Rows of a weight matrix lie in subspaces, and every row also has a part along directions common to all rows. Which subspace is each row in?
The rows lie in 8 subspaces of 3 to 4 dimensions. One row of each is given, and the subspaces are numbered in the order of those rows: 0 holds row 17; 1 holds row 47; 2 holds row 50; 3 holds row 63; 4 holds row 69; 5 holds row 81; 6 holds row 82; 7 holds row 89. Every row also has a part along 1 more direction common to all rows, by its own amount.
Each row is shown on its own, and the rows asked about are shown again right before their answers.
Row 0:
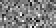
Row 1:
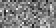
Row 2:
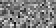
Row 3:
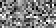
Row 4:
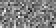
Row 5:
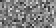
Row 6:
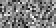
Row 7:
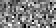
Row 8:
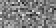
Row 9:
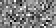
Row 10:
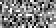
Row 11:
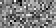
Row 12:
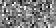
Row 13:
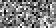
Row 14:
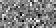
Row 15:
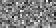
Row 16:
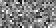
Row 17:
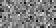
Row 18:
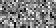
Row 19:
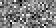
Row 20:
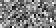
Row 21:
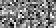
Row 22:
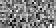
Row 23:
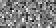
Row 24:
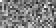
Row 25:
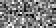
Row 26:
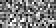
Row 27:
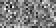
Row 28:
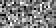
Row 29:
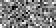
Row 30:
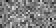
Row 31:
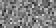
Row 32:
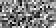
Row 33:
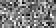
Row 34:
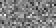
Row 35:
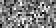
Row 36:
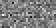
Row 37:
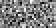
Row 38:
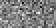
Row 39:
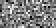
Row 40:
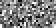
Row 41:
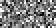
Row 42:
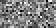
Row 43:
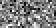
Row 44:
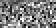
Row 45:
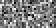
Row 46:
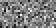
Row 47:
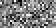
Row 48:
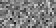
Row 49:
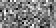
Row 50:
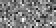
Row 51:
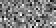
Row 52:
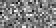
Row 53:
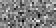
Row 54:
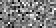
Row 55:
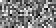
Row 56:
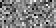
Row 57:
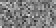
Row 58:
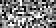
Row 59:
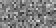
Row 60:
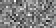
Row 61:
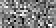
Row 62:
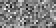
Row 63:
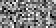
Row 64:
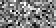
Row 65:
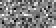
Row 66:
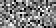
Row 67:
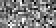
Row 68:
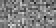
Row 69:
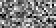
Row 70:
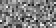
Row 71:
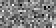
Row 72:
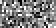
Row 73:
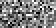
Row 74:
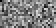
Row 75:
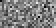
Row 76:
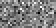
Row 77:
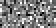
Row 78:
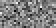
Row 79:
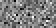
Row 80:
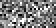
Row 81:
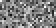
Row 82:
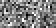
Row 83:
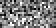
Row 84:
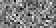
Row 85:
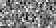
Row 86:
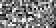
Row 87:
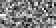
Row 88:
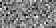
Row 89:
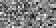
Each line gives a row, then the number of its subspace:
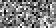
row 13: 6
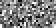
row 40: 3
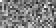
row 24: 5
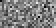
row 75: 5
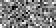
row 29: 0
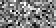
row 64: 5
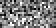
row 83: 6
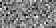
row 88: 4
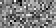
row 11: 1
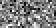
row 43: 5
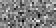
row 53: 2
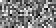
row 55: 5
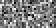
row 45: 4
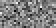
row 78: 7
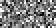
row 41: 0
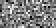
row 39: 0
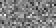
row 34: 4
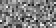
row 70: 1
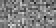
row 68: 2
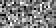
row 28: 6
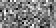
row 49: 6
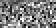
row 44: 1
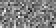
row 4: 3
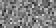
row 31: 3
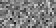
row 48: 3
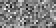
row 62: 3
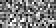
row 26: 0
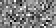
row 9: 1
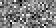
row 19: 1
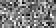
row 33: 3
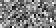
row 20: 0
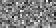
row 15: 5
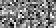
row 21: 3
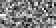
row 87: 4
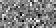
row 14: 2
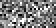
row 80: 4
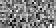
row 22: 0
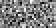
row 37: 4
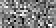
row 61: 7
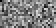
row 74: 5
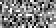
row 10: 2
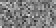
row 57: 3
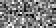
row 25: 7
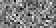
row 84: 1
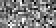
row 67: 2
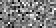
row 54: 7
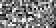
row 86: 4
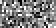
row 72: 6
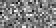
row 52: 7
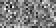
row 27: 3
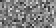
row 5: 5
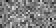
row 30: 0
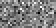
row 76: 7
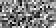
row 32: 7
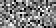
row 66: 5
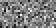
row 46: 3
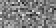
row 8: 7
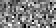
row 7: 1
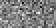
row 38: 7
